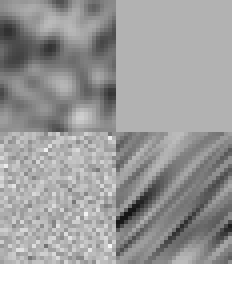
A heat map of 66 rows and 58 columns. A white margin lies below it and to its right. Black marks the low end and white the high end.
It is made of 2 by 2 panels. Panel 1,1: middling, blotchy, strong in contrast. Panel 1,2: high, flat. Panel 2,1: high, fine-grained. Panel 2,2: middling, slanting up to the right, strong in contrast.
